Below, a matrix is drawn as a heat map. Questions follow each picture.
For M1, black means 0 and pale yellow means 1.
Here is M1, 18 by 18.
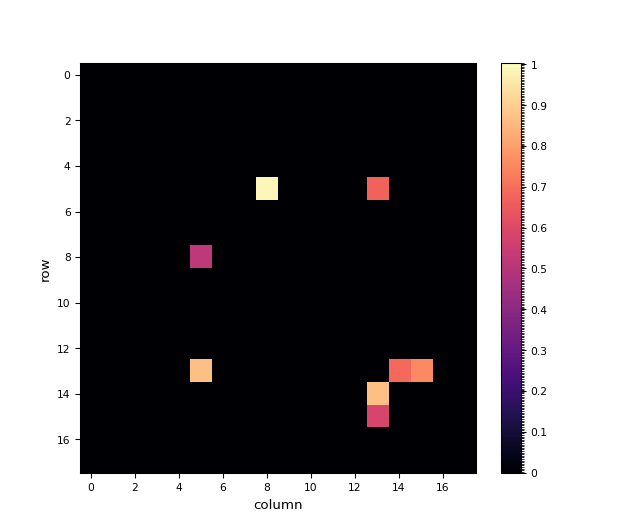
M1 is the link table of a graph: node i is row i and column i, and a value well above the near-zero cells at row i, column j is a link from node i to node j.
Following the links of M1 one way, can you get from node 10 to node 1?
no
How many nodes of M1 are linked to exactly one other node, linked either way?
3
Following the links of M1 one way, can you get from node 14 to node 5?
yes
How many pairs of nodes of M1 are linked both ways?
4
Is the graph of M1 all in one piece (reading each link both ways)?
no
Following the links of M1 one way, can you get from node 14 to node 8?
yes
